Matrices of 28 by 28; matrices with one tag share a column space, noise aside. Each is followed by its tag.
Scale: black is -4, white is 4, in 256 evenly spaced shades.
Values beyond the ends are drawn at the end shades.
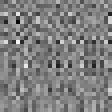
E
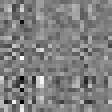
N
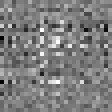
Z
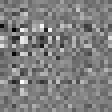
Z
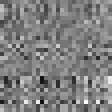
N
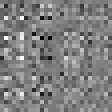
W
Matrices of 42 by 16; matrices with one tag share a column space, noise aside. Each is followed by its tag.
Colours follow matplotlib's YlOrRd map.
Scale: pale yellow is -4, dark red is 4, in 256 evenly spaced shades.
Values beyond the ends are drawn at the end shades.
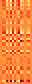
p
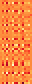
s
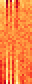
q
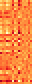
p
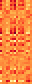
p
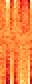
q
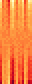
q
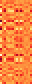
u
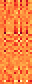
p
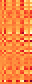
p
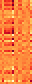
p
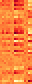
p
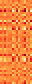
u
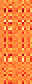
u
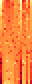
q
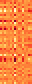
u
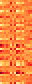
s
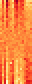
q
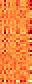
p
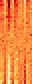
q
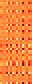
s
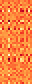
u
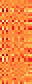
u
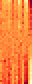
q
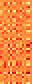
s
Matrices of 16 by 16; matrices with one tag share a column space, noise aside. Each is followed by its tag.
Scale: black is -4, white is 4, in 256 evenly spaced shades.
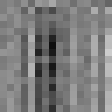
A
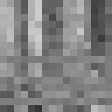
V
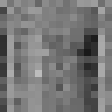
A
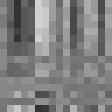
V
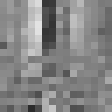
V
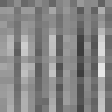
A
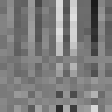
V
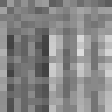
A
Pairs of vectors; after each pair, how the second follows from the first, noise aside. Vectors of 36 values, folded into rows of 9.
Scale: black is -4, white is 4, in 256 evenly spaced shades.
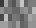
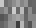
wrapped around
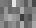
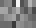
shuffled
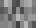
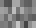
negated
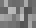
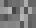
sign-scrambled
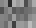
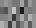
shuffled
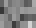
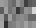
wrapped around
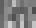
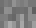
shrunk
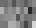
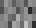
sign-scrambled
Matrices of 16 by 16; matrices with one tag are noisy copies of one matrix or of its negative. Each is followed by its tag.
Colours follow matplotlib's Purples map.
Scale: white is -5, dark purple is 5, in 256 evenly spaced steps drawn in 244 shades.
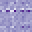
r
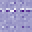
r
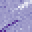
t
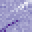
t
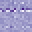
r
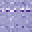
r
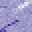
t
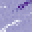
t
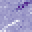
t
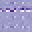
r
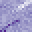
t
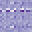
r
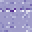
r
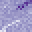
t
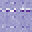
r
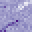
t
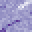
t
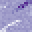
t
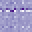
r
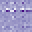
r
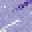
t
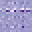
r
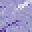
t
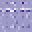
r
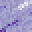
t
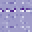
r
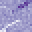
t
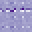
r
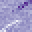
t
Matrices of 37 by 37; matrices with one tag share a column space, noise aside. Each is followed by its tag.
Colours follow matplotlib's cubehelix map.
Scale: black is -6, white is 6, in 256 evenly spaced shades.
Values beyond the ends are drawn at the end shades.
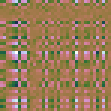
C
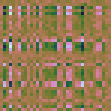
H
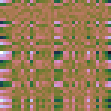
C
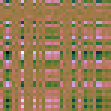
C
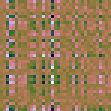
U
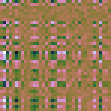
C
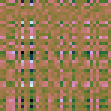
C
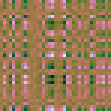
U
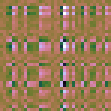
H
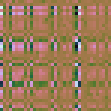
H
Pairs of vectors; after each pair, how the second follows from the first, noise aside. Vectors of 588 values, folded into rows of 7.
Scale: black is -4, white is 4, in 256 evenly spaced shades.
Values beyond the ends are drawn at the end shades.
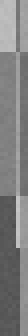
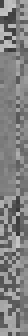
sign-scrambled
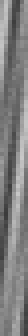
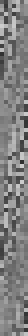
sign-scrambled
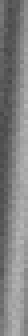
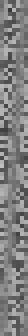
sign-scrambled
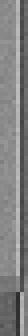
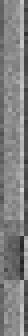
wrapped around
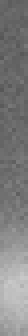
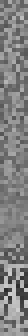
sign-scrambled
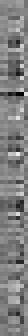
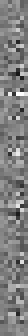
sign-scrambled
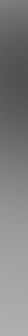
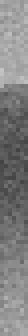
wrapped around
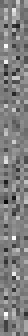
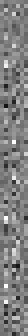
wrapped around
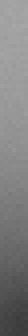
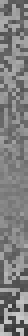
sign-scrambled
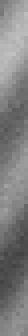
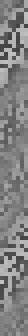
sign-scrambled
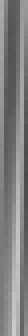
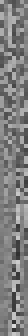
sign-scrambled
